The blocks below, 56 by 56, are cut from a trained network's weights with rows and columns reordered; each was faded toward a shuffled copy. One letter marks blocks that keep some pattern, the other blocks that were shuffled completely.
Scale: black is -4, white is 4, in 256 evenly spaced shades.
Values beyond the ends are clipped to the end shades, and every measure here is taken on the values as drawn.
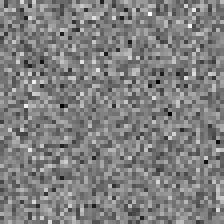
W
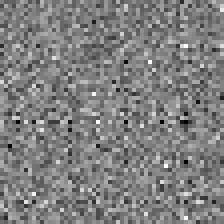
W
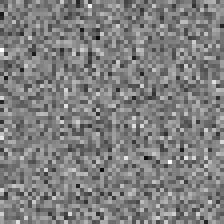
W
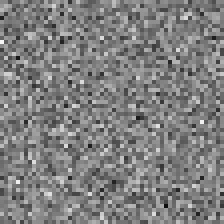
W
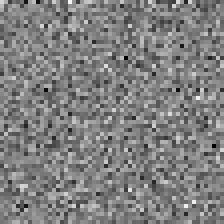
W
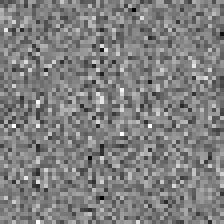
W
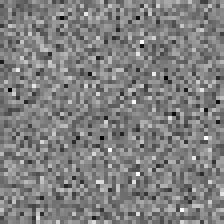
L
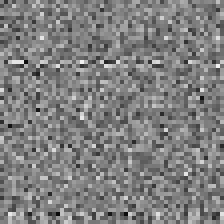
W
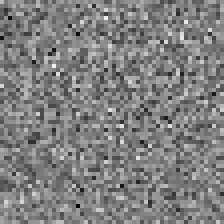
W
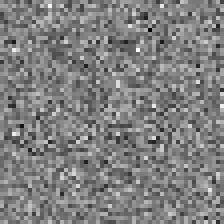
W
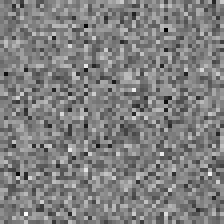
W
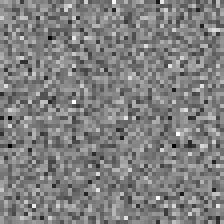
W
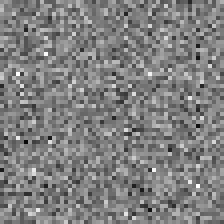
W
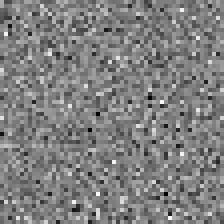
L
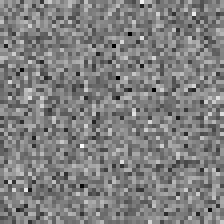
L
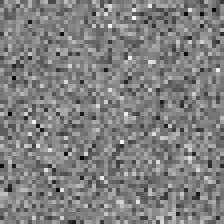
L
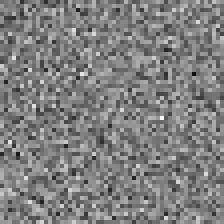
L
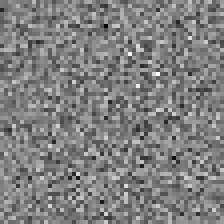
W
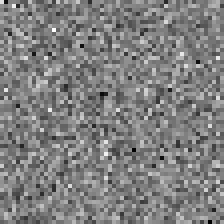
L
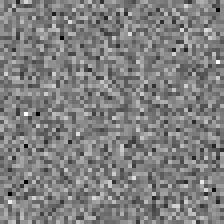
L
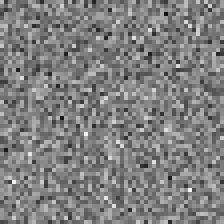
L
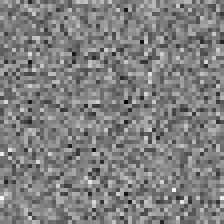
W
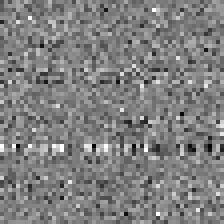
W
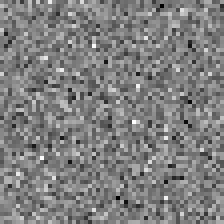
L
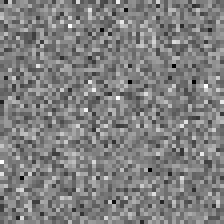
L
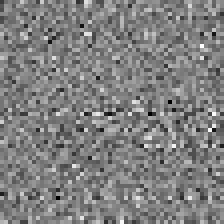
W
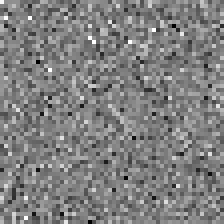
L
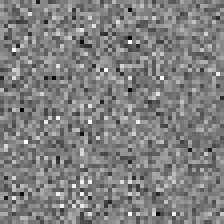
W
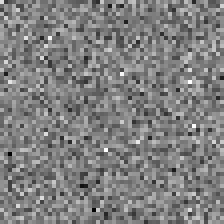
W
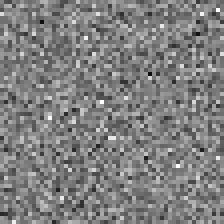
W
